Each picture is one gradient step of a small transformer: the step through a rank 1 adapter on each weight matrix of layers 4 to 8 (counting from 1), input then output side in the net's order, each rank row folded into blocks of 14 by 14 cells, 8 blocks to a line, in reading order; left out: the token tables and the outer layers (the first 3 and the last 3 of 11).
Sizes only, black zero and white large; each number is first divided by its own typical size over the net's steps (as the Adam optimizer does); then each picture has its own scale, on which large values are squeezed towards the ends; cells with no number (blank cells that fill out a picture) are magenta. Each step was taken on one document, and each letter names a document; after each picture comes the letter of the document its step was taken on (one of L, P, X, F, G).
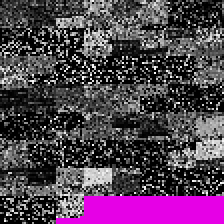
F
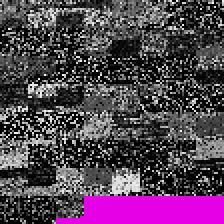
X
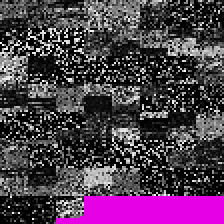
F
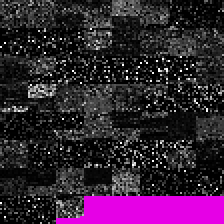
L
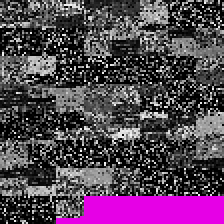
X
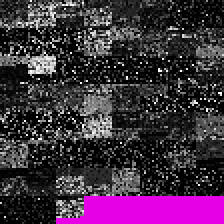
L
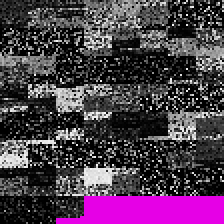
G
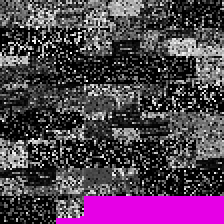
X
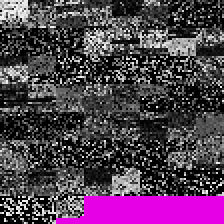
F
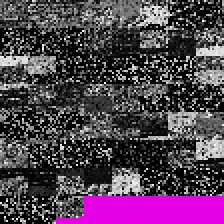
X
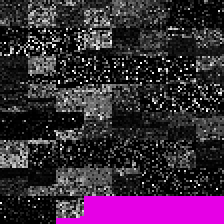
L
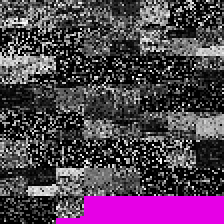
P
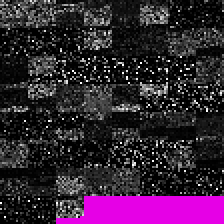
L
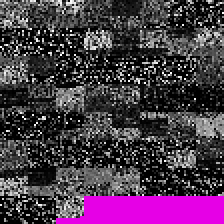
P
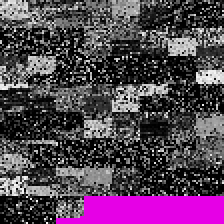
F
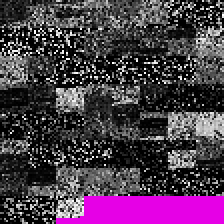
P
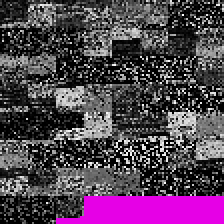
X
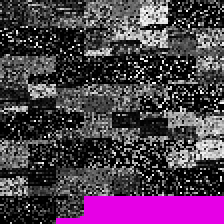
G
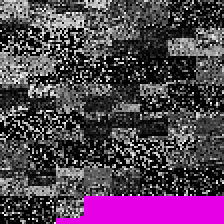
F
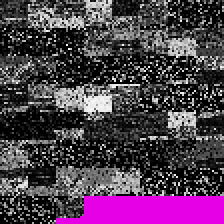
G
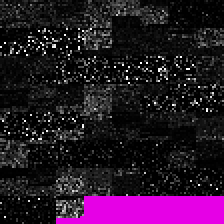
L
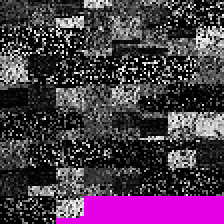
P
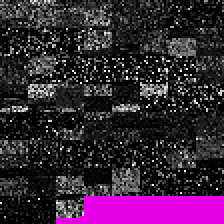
L
